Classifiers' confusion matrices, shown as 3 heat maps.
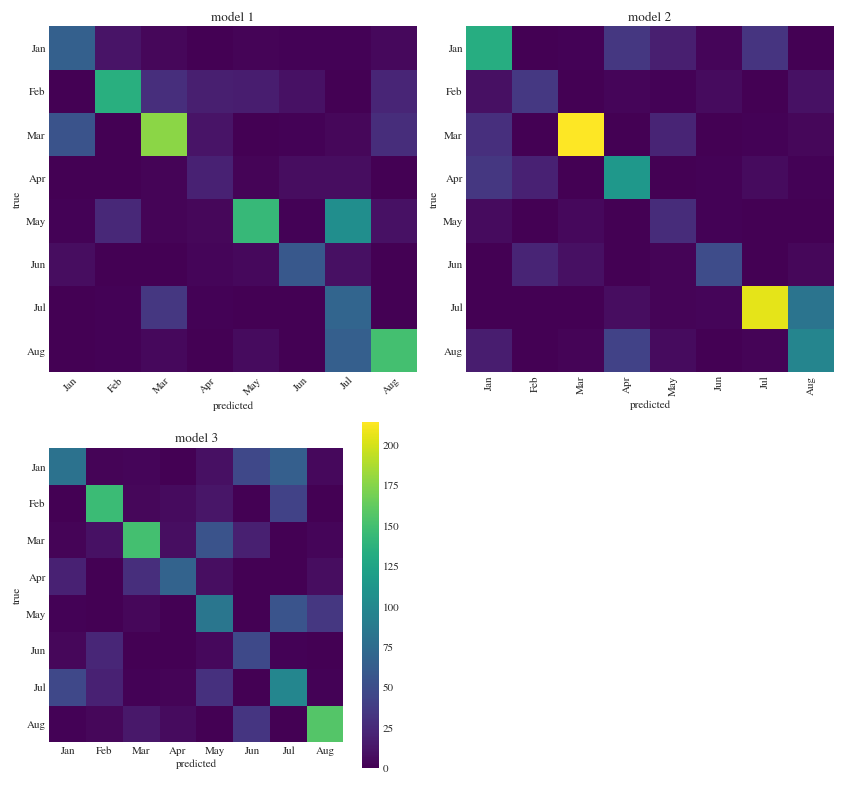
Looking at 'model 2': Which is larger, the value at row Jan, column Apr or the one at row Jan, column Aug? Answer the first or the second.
the first
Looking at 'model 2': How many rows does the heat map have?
8
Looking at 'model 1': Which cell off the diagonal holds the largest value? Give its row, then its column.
May, Jul
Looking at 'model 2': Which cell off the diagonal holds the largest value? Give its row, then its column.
Jul, Aug
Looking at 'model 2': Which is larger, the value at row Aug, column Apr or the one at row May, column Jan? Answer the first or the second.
the first
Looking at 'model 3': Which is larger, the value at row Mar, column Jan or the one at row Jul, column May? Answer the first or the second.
the second
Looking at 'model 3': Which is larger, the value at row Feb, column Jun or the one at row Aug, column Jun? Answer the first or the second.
the second
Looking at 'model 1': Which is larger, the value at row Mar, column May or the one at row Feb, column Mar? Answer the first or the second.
the second
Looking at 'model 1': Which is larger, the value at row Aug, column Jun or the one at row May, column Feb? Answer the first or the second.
the second
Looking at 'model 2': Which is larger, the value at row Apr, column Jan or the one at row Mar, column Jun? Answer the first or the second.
the first
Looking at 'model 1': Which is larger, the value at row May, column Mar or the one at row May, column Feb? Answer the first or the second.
the second
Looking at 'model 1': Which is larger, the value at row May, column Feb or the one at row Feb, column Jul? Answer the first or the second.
the first
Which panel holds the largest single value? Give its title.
model 2
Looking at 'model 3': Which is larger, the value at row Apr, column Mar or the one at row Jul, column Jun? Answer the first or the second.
the first
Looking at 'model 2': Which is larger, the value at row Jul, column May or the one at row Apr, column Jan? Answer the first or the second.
the second
